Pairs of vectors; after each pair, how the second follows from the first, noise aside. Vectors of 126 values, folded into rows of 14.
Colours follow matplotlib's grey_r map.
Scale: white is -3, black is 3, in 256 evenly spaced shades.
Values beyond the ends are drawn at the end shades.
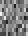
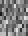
negated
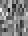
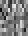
negated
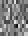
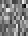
wrapped around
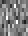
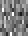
wrapped around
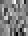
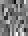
negated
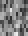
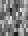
negated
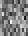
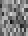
negated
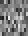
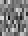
negated
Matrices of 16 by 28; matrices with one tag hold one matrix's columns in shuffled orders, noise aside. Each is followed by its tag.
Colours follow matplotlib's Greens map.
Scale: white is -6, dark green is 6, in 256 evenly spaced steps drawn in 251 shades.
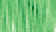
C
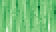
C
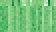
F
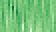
C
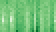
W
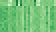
F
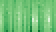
W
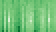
W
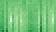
W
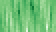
C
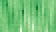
C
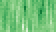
C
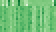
F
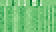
F
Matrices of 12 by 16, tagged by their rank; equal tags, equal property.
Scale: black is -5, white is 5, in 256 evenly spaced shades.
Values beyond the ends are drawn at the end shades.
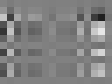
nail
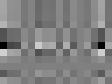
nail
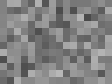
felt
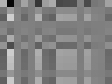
nail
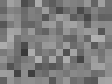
felt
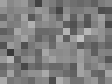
felt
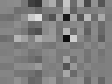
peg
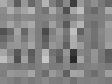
peg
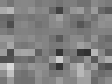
peg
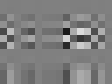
nail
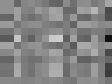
peg
